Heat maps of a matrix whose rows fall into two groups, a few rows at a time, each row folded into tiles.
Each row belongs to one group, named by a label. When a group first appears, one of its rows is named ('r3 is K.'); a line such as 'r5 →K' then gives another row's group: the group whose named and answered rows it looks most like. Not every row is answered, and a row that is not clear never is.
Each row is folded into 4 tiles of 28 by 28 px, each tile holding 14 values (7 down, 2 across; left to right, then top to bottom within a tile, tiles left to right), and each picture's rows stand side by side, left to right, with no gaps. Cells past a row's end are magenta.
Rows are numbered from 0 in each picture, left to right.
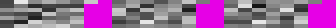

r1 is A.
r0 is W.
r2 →A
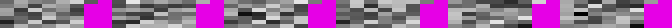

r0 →A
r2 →A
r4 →W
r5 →W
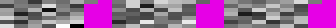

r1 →A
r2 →A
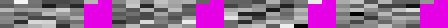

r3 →W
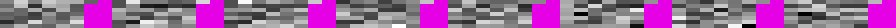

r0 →A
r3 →W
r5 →W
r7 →W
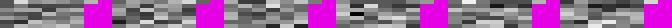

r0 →W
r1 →A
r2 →A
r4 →W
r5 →W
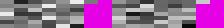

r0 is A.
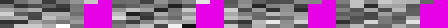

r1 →W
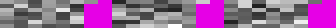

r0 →A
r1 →W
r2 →A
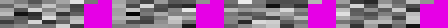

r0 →A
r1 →W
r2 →W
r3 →A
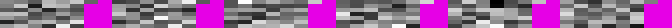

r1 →A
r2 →W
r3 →W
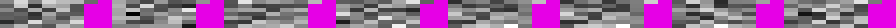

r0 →A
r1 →W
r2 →W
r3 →A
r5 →W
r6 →W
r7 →A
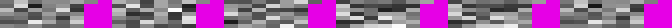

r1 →A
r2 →A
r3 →W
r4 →W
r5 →A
